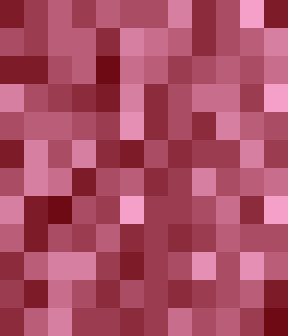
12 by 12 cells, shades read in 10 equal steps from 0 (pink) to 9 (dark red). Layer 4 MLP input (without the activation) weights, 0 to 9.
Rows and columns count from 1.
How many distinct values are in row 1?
7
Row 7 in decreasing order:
8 7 6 5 5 5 4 4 3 3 2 2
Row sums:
60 53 64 54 55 64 54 57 67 51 70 65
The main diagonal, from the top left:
8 6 5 7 6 8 7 6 6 5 4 9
